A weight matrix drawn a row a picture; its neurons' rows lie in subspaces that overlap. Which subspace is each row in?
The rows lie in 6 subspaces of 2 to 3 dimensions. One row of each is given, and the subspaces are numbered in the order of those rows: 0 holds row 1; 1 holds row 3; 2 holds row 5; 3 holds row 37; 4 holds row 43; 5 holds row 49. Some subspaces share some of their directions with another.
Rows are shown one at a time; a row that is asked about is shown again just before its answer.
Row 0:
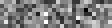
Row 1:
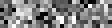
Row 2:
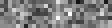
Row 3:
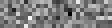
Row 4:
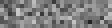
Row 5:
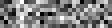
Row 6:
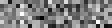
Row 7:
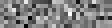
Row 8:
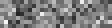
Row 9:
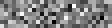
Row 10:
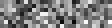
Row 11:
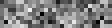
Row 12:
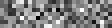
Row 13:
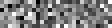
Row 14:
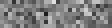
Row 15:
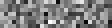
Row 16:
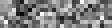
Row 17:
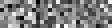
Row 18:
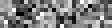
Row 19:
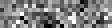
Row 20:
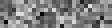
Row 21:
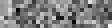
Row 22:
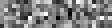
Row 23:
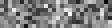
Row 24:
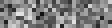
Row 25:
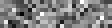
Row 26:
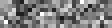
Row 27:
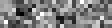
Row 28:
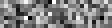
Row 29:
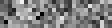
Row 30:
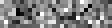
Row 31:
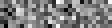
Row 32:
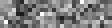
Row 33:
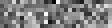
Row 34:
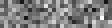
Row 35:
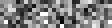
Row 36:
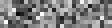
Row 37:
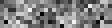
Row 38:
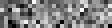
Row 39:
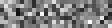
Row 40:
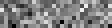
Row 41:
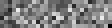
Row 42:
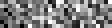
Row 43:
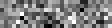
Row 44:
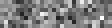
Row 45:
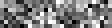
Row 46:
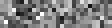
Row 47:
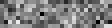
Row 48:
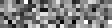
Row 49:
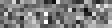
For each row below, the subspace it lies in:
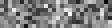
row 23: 1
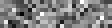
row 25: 0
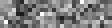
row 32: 2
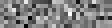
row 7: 1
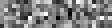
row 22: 1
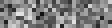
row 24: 2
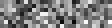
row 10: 5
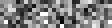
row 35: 5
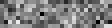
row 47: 3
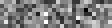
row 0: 5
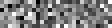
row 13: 2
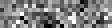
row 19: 4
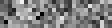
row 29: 4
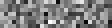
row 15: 5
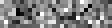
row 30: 5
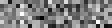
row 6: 3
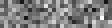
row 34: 1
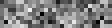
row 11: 3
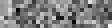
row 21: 0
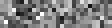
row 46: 4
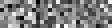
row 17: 2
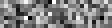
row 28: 1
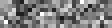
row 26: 2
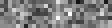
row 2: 1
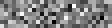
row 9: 0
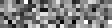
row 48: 5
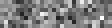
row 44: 1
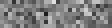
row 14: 5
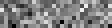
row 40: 0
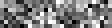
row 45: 3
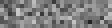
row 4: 0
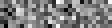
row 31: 3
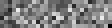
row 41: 0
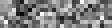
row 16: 2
